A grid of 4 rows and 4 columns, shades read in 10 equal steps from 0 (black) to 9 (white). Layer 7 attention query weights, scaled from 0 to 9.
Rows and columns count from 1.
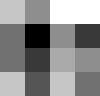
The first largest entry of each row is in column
3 3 3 1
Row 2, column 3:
5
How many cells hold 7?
3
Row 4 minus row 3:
3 1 1 -1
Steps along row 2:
down up down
